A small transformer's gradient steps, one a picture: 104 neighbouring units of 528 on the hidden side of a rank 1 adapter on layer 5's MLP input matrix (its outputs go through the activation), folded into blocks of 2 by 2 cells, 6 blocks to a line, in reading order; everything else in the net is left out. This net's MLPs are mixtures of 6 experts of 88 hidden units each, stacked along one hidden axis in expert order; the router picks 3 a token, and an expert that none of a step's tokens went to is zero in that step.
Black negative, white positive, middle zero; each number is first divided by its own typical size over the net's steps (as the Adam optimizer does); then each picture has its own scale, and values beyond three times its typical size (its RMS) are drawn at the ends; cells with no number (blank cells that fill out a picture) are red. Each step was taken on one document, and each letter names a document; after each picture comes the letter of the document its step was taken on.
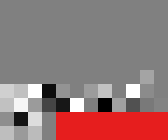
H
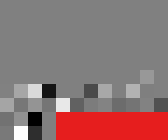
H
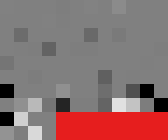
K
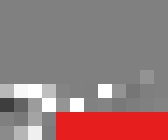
H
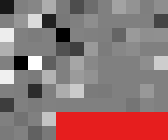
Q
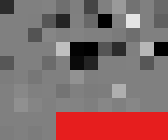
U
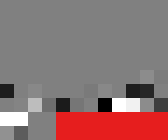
K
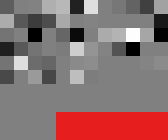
Q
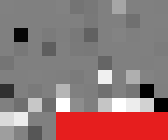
K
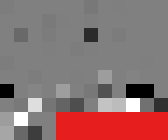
K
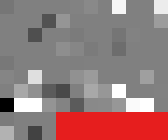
U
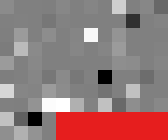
H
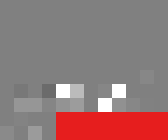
U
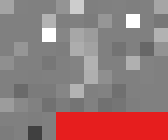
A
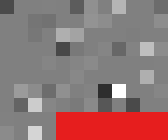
U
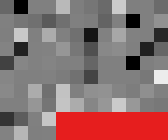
H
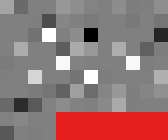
A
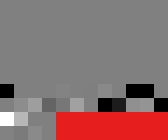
K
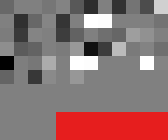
Q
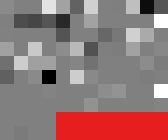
Q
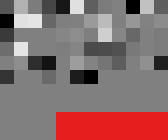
Q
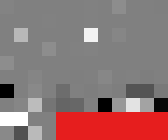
K
